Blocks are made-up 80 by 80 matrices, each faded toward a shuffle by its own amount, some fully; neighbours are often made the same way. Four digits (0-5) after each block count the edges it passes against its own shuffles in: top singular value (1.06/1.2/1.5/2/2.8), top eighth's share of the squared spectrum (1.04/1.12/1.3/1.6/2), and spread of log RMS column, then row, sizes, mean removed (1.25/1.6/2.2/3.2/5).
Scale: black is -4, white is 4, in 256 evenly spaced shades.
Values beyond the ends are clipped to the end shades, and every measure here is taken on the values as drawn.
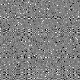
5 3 2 2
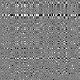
5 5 3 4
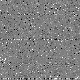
4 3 1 1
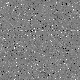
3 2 0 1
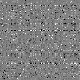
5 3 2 2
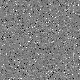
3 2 0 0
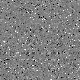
3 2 0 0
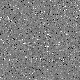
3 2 0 1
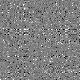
4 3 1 2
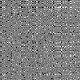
5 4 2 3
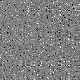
4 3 1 1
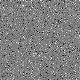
2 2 0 0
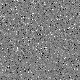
0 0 0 0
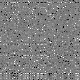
4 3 1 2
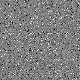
3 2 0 1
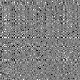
5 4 2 3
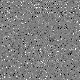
3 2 0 1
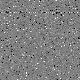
3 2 0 1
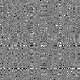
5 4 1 2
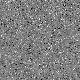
1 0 0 0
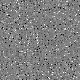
3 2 0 1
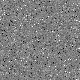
0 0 0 0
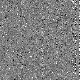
2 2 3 0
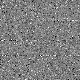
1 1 0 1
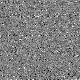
1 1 0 2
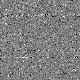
2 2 0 2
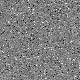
0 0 0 0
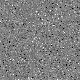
0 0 0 0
